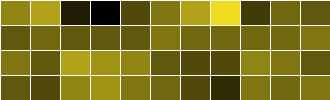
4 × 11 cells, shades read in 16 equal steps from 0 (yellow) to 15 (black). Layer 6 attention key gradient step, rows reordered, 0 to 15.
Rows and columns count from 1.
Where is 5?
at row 3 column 4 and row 4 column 4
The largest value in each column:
9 10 13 15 10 9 10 12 11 8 9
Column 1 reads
6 9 7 9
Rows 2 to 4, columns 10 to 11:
8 7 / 7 9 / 8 7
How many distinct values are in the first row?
10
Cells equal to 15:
1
